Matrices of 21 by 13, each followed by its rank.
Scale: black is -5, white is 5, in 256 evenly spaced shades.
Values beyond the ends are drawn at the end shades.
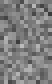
full rank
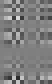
one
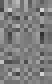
two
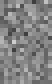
full rank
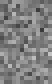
full rank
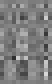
two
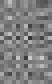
two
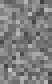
full rank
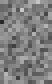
full rank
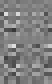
two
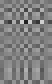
one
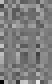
two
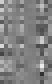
two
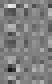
two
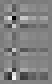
one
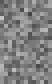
full rank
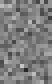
full rank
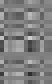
one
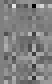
two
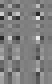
one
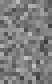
full rank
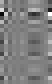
one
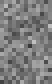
full rank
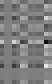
one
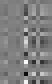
one
